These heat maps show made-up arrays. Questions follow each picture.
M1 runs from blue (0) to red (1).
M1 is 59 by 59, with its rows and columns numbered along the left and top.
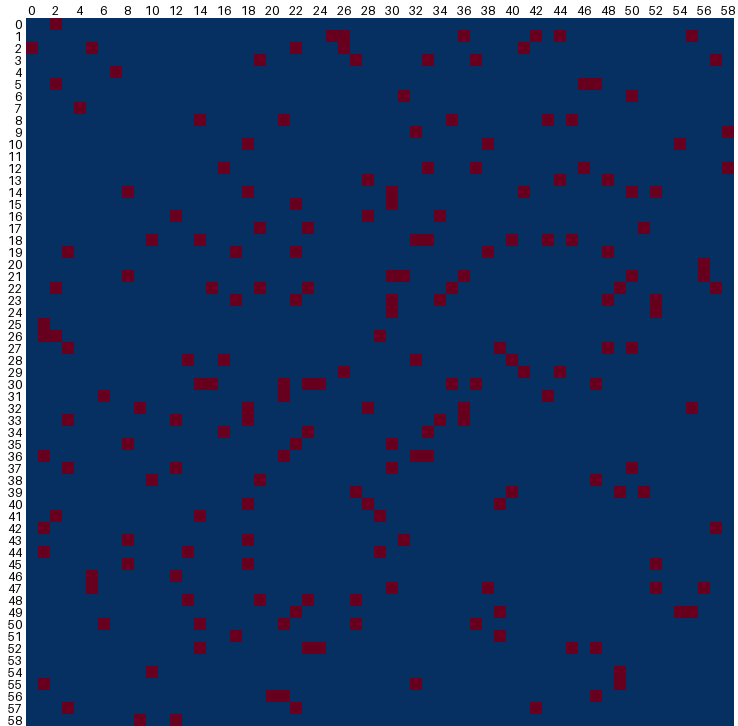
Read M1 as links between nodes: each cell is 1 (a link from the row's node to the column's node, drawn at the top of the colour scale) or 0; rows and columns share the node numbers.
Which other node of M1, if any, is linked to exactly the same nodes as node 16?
none
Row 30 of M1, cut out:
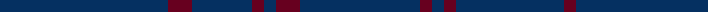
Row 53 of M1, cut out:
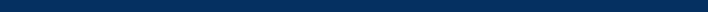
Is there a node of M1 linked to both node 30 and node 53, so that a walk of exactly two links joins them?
no
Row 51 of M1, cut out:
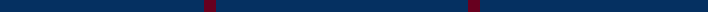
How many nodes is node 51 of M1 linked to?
2
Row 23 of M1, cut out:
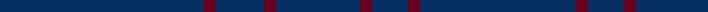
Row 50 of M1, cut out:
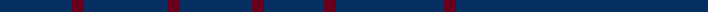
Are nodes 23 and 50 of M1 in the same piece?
yes
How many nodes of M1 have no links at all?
2
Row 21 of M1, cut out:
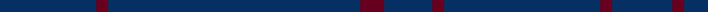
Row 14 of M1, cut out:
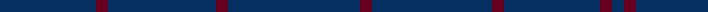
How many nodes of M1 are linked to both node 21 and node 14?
3
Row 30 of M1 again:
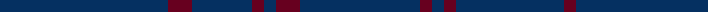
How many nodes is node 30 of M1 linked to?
8
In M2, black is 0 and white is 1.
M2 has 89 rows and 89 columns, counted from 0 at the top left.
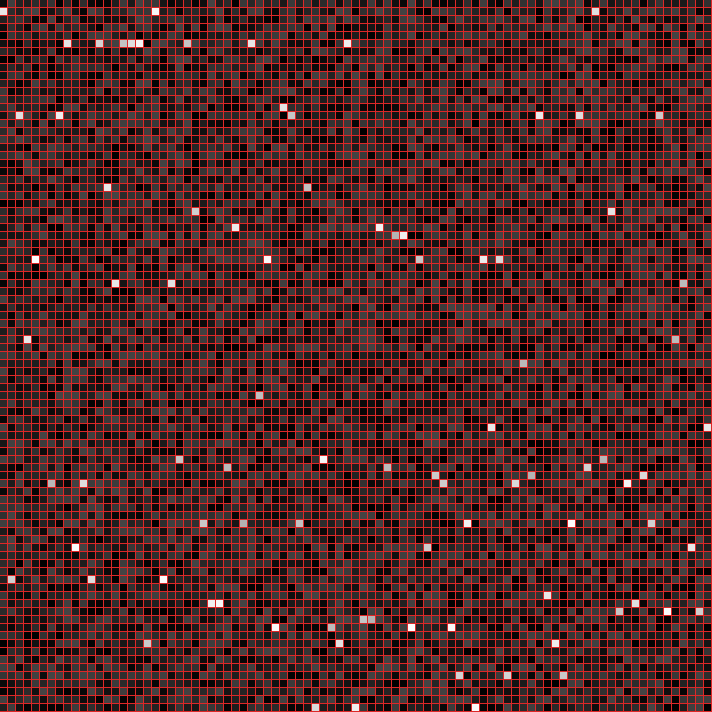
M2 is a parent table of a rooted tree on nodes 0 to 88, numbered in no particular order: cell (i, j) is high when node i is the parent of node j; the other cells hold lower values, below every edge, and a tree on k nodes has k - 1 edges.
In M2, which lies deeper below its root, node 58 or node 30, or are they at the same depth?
the same depth
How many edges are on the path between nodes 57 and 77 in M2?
4
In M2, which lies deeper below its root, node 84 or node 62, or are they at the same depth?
node 62
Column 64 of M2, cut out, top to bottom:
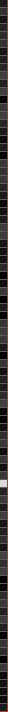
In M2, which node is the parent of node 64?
60
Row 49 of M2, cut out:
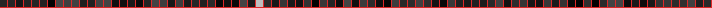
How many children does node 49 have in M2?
1
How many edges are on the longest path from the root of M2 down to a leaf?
29
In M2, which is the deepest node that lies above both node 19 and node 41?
1
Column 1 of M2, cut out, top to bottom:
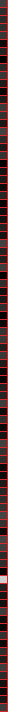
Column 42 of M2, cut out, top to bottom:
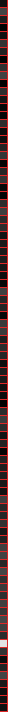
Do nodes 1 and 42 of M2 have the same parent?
no
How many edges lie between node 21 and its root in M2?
4
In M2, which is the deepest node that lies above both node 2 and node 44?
14
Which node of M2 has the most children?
5
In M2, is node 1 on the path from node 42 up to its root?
yes
